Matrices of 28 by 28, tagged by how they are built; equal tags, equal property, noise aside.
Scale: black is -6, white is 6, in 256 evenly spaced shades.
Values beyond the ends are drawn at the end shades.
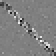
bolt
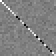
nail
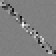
bolt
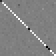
nail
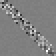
bolt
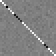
nail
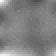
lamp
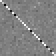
nail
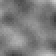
lamp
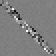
bolt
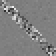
bolt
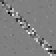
bolt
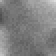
lamp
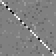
nail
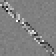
bolt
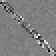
bolt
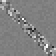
bolt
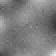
lamp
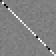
nail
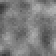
lamp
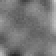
lamp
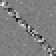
bolt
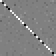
nail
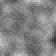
lamp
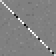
nail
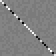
nail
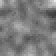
lamp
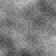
lamp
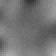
lamp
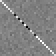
nail
